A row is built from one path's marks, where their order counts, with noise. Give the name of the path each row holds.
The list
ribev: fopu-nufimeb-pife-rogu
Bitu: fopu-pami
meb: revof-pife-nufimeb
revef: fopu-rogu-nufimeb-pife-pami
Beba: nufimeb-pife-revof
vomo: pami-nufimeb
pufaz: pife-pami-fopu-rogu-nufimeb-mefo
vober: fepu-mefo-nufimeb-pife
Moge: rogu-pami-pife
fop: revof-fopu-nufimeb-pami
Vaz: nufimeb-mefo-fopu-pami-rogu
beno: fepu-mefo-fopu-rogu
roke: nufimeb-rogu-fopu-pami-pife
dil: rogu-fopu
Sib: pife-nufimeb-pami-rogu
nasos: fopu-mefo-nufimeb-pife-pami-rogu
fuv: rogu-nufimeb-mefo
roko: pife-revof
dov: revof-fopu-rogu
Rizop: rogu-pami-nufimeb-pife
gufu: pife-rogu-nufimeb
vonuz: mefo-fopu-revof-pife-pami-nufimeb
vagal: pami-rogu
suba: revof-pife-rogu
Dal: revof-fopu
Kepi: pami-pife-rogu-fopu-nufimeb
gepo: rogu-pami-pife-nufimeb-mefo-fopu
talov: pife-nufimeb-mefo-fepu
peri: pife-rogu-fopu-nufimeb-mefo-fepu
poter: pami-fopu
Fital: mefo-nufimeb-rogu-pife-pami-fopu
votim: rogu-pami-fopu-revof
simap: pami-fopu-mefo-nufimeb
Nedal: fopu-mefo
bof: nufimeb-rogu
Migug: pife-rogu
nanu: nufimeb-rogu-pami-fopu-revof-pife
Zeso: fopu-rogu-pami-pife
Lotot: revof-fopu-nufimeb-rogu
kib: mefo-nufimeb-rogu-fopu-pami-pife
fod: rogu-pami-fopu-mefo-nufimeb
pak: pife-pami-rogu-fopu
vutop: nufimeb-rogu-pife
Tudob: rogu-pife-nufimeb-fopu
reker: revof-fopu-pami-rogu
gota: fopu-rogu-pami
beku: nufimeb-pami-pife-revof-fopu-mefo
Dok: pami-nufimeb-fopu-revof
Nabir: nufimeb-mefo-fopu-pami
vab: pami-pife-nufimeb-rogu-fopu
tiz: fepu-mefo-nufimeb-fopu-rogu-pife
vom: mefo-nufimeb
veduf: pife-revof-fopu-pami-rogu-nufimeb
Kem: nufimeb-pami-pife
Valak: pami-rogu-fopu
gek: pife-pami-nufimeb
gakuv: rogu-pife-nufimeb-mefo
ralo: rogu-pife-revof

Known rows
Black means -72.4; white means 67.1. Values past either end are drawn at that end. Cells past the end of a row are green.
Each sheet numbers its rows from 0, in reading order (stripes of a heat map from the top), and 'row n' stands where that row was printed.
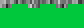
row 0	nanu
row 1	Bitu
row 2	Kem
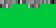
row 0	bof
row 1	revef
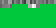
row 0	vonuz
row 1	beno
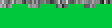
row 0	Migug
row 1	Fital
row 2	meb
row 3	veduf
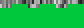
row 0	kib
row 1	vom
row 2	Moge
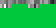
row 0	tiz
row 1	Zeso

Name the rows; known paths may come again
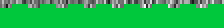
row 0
Kem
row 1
Bitu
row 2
Valak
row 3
vagal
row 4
reker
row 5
vober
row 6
Moge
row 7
gakuv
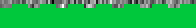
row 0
vonuz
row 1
Sib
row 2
fod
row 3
vom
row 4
veduf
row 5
Nabir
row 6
Migug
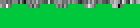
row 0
Vaz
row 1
fop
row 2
roke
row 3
gepo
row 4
roko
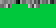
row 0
Lotot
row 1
gota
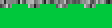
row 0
bof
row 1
nanu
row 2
Tudob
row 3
Zeso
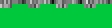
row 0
Fital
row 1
Rizop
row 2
kib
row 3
vutop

